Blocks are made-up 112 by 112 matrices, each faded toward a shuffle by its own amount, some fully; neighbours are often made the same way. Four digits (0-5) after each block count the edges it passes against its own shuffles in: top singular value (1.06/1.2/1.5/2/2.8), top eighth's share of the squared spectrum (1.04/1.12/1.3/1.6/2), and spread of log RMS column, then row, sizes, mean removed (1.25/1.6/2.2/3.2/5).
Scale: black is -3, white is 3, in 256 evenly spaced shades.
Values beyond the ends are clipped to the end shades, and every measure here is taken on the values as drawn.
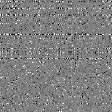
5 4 1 3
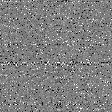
4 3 0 2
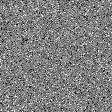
0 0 0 0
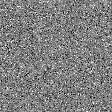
0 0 0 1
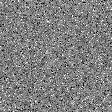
0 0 0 0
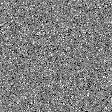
0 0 0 1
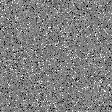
0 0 0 0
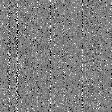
2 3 3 0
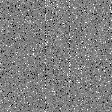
2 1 2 0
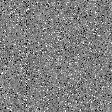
1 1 1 0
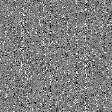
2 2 3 0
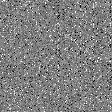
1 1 2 0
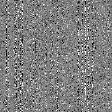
2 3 4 0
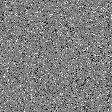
0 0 0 0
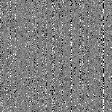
3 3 4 0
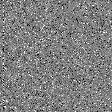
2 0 1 0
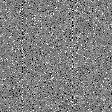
2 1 2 0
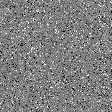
0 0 1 0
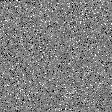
0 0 0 0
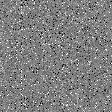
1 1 1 0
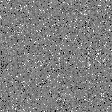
3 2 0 0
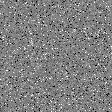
2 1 0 0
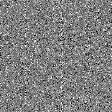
1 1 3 0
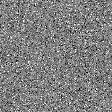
0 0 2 0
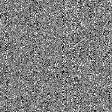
1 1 3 0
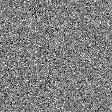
0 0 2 0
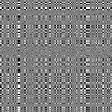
5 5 5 5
